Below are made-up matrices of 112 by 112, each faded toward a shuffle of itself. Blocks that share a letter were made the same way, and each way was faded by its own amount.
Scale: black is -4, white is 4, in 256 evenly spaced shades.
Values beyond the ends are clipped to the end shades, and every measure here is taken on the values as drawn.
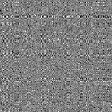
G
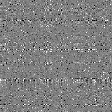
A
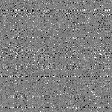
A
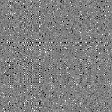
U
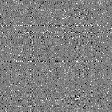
A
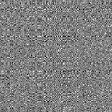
G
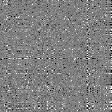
U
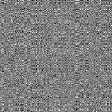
G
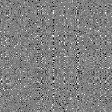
U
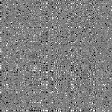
U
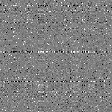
A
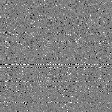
A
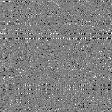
A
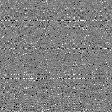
A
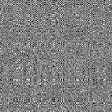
G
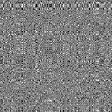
G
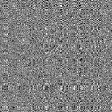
G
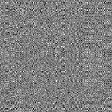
G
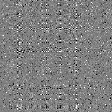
U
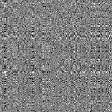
G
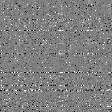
A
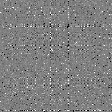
U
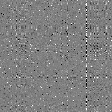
U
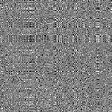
G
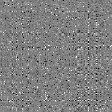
U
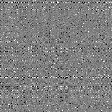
A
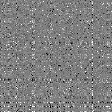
U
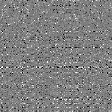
A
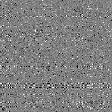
A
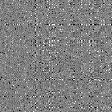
U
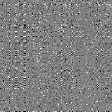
U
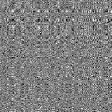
G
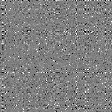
U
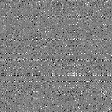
A
